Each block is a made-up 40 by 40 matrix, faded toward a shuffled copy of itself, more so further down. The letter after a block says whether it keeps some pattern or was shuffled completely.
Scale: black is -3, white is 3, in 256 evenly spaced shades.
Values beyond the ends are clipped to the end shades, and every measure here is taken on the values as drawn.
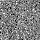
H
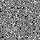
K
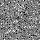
H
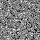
H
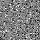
K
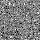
H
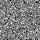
H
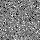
H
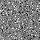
K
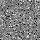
K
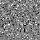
K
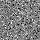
H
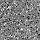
H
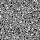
K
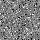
H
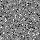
H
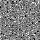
K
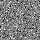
H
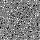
H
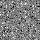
K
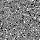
H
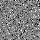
H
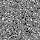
H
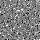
K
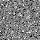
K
